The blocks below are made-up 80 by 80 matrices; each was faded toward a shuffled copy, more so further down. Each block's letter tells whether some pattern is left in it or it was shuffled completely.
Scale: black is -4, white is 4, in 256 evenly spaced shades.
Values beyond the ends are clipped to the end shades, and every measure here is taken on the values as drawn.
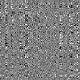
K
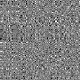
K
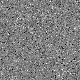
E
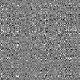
K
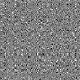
K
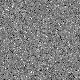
E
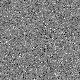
E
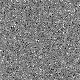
E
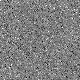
E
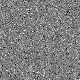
E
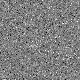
E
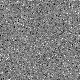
E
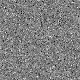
E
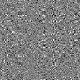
K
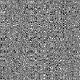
K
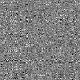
K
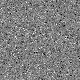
E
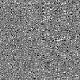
K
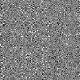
K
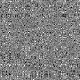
K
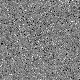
E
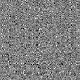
K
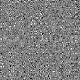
K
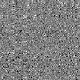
K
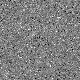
E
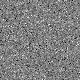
E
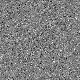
E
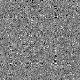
K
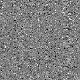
K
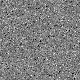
E
